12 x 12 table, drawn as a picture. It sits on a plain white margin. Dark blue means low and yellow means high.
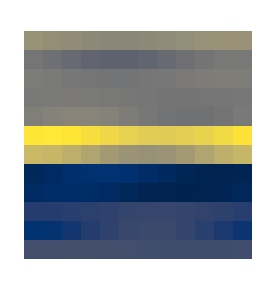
A horizontal seam about 60% of the way down splits the table, and the top part is higher. Streaks run across, left to right. The ninth with the highest average is the middle left.
